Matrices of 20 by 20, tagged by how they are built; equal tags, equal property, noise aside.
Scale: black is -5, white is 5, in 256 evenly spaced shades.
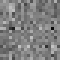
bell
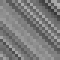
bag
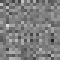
bell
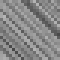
bag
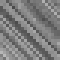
bag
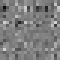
bell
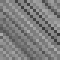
bag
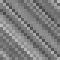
bag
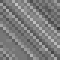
bag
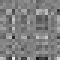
bell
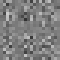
bell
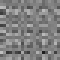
bell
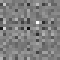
bell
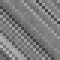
bag
